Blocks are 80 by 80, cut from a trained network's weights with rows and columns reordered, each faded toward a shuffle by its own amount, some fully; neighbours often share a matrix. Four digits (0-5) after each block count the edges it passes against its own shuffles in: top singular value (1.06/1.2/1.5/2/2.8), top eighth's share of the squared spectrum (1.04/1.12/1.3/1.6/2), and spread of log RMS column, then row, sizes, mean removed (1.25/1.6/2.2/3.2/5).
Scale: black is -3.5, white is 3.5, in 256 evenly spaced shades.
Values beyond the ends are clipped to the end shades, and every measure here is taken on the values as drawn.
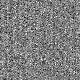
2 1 0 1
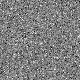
0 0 0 0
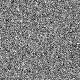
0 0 0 0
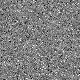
0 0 0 0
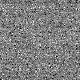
2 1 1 0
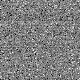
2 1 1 0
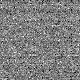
2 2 1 0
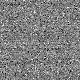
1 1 1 0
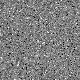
0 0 0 0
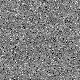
0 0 0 0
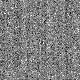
2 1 0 1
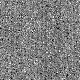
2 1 0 0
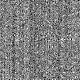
3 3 0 2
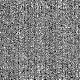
3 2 0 2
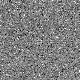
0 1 1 0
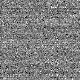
3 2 2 0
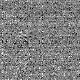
3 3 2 0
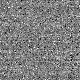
2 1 1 0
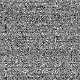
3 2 2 0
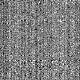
4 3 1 3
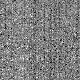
3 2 0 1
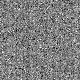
1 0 0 0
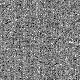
2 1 0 0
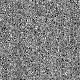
1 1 0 0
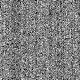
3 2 0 1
